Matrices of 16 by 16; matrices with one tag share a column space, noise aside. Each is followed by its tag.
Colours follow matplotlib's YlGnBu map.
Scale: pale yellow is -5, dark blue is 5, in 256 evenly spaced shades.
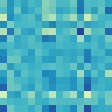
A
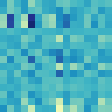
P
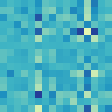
A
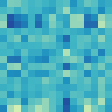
P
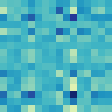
A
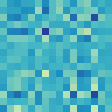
A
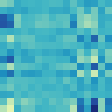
P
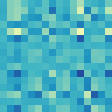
A
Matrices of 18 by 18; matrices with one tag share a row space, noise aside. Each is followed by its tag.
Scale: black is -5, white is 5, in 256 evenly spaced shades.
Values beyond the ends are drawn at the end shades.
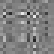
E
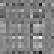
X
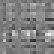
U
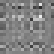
X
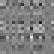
X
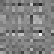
X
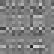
X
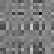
X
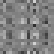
E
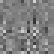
E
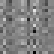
E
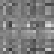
U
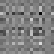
X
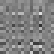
X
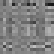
U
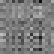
X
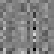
E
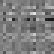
U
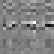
U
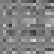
U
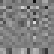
E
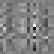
E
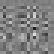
E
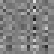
E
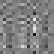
E
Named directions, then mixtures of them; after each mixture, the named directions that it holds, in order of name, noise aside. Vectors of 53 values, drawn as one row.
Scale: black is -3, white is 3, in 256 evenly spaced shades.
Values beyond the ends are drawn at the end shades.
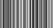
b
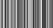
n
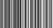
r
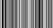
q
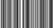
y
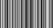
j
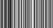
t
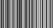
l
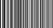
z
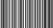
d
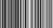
q, r, z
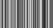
n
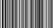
j, q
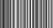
b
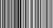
r, z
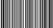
d, l, y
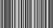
d, j, t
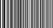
z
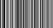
z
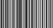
l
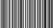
d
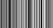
n, t, z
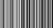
r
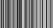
l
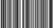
y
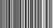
n, r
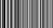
z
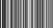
q, z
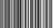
r
